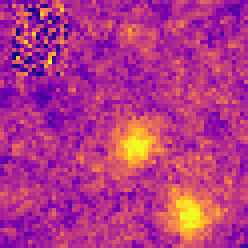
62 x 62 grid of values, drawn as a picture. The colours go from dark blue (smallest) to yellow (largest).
The field is mottled with small blotches. Neither half mirrors the other. Two bumps rise from the field. In the top left lies a patch that is rougher than the rest. The top left is the roughest part. No regular stripes run through it.
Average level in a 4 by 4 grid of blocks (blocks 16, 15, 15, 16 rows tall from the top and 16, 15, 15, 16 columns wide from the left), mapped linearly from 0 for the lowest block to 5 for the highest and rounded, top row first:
1 1 2 1 / 0 1 2 2 / 1 3 5 2 / 1 1 3 4
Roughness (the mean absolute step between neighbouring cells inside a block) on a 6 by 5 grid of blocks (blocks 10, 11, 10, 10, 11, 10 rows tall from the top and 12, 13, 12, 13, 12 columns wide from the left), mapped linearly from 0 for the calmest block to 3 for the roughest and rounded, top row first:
32000 / 31000 / 00000 / 00000 / 00000 / 00000
